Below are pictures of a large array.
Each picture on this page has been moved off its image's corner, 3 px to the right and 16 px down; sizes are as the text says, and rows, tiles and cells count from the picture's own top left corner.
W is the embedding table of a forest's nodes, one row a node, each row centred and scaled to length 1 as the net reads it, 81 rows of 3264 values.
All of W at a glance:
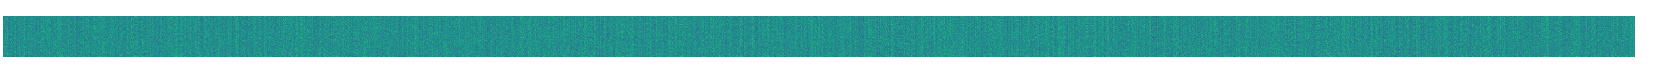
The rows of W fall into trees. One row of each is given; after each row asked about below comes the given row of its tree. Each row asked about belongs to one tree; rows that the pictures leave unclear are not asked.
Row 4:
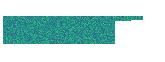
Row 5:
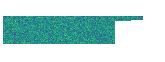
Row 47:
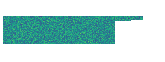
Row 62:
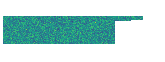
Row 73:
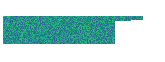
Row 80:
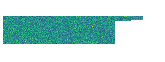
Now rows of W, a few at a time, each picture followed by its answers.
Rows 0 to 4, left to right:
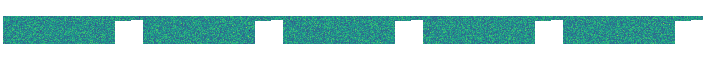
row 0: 47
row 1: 80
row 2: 62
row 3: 73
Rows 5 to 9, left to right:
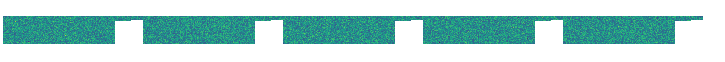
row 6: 73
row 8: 5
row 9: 62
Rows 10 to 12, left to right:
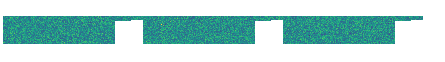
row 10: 80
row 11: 4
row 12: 73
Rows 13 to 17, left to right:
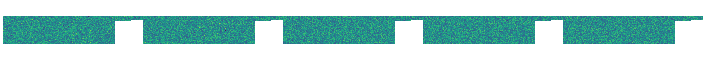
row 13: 47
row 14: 4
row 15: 62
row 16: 80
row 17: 80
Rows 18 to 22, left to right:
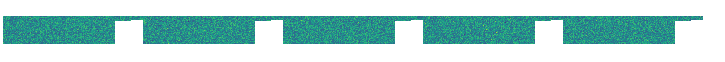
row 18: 73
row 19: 62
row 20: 5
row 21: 73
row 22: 5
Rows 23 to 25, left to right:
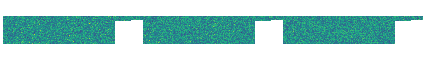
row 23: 4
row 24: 73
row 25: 62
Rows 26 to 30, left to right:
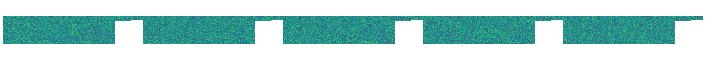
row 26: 47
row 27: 4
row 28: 80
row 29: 62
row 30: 62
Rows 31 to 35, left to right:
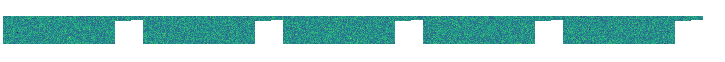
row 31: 5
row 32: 62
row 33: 5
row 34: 47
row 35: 80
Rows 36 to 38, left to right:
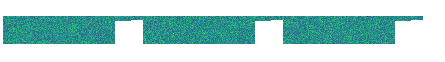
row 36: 47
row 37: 62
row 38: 5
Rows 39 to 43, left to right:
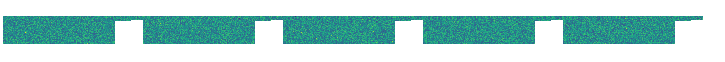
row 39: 4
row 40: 73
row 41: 62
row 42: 62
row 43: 62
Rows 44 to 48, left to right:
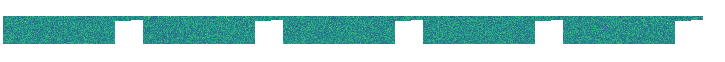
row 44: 5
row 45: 73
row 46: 4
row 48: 80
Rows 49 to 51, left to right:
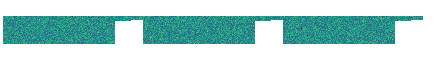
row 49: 4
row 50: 73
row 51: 80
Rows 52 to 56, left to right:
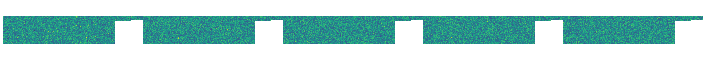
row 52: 5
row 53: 73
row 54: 5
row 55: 47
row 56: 73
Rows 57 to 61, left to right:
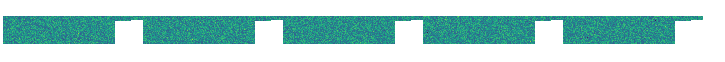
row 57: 80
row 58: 62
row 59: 5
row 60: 73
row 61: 4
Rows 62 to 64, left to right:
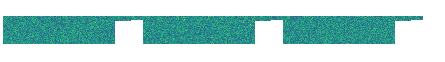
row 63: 73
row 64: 73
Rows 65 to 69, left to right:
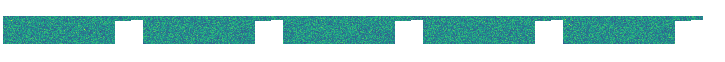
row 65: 80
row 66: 62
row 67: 47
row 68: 80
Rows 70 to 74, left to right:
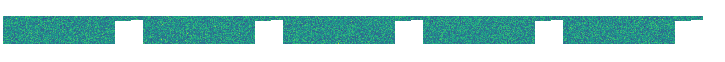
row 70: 5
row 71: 73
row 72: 47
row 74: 62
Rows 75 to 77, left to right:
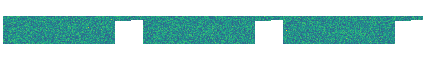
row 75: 47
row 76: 47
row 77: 62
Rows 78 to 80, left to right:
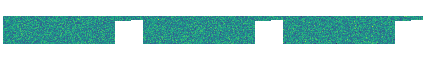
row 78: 47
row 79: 80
